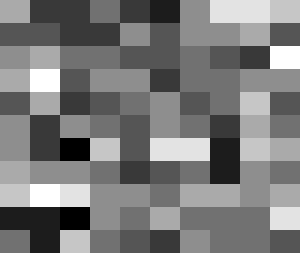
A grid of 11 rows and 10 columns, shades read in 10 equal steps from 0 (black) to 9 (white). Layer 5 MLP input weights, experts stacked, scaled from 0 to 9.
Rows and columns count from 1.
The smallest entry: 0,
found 2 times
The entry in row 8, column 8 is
1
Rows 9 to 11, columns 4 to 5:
5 5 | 5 4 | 4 3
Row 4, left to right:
6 9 3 5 5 2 4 4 5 5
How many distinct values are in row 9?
6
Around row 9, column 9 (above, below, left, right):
5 4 6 6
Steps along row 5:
up down up up up down up up down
